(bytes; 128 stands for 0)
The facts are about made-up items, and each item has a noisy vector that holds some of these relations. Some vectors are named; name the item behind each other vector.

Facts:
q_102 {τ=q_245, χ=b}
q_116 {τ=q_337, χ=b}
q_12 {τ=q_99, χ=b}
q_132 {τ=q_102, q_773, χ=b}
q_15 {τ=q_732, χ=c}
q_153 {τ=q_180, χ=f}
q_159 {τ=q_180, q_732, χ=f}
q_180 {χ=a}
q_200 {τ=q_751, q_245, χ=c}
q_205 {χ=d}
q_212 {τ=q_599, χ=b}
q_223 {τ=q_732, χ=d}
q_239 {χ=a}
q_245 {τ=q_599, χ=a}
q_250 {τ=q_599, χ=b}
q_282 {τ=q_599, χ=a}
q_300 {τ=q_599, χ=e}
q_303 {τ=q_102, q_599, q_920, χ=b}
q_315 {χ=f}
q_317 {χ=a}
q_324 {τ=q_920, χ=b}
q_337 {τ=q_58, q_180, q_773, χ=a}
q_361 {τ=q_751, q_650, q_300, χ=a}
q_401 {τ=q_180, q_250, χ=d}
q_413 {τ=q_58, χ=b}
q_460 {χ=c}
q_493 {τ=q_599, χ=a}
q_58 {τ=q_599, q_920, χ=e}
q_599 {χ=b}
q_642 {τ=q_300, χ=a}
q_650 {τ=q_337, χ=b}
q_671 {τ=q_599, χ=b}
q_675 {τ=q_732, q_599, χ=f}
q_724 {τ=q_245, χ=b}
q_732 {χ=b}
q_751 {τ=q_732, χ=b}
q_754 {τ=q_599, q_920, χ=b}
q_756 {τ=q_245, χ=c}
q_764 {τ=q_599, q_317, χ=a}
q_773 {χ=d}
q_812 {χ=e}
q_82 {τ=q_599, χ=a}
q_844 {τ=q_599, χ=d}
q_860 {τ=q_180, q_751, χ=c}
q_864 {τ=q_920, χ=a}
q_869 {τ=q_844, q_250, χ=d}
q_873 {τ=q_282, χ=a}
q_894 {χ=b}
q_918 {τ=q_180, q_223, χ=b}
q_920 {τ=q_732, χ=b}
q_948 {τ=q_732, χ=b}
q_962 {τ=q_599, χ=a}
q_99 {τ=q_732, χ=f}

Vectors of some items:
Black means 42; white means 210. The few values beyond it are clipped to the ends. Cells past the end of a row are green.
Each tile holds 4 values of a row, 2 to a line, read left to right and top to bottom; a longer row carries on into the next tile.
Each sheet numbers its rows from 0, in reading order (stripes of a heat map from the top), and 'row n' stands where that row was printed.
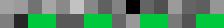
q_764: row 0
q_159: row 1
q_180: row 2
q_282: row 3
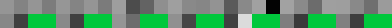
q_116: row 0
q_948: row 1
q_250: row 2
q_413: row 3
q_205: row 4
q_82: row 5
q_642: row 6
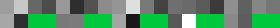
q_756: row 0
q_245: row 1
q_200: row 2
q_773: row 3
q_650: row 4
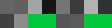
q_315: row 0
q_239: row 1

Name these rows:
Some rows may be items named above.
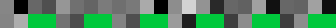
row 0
q_732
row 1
q_58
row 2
q_460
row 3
q_860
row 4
q_315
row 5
q_315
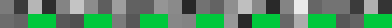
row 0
q_894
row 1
q_159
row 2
q_282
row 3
q_920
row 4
q_15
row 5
q_869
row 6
q_239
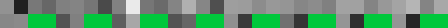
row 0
q_920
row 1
q_99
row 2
q_401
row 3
q_153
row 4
q_132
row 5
q_864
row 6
q_754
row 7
q_303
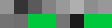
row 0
q_317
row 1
q_361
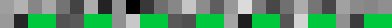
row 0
q_303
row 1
q_812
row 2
q_599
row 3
q_159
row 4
q_200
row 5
q_223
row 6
q_413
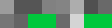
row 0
q_300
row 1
q_844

